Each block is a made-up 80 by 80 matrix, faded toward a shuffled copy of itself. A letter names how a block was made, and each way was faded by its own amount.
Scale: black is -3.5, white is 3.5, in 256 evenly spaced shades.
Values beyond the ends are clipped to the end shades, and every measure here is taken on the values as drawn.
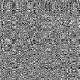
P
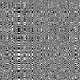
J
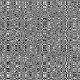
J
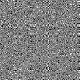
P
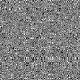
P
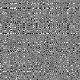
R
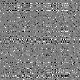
R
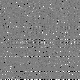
R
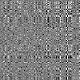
J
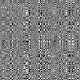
J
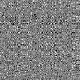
P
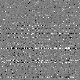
R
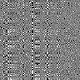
J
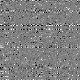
R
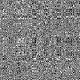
P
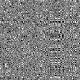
P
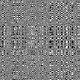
J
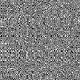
P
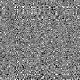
P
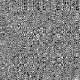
P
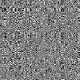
P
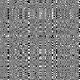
J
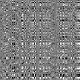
J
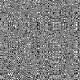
P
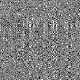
P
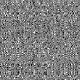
P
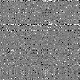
R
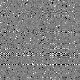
R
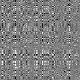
J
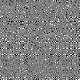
R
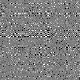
R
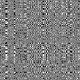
J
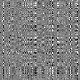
J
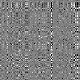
J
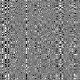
J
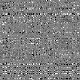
R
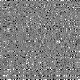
R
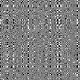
J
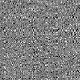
P
